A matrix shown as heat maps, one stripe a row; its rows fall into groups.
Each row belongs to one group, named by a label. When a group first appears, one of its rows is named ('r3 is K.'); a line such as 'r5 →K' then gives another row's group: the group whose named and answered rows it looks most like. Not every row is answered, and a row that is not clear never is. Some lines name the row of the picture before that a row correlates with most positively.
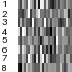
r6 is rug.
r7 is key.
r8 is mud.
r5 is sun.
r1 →key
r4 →rug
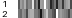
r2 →sun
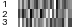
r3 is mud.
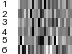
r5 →sun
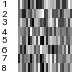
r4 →rug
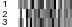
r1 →sun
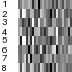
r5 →rug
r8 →rug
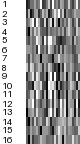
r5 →key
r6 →rug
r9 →key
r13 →key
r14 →mud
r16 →sun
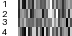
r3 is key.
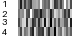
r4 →sun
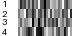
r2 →key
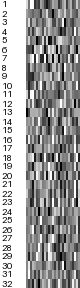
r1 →rug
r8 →sun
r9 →sun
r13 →mud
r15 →sun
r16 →mud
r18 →key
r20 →key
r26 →key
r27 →mud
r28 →rug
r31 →mud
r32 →sun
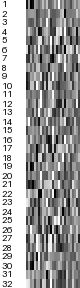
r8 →sun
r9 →mud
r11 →mud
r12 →mud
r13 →rug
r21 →sun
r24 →sun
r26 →sun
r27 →key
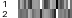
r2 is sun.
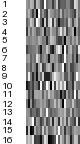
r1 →key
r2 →rug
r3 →key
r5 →mud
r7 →sun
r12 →sun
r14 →key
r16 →key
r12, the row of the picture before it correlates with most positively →2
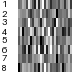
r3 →sun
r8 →mud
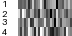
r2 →rug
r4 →key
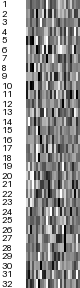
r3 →mud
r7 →mud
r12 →sun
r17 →key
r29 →rug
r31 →mud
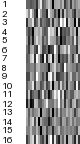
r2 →rug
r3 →key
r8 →sun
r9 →key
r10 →key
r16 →key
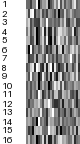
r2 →rug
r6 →sun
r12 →rug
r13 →mud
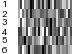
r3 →rug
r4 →key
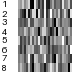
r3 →sun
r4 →mud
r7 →sun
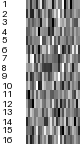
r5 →mud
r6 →sun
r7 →rug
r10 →sun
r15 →sun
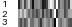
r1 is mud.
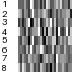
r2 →mud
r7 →sun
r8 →rug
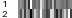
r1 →rug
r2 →sun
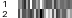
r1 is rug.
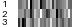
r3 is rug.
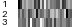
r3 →rug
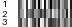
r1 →key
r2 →key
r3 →key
